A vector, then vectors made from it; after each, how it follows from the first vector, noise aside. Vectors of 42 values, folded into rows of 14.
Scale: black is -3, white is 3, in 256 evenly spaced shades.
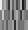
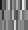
negated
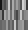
negated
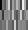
negated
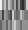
sign-scrambled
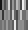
negated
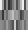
sign-scrambled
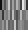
negated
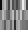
sign-scrambled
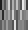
negated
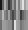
sign-scrambled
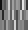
negated
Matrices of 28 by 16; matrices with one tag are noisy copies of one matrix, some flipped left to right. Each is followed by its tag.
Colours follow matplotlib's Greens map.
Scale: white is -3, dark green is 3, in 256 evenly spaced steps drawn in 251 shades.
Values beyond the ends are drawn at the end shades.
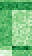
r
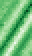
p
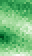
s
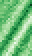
p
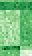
r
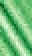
p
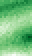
s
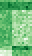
r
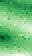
s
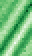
p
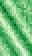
p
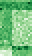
r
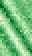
p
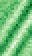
p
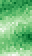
s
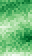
s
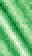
p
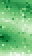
s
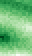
s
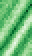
p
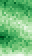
s
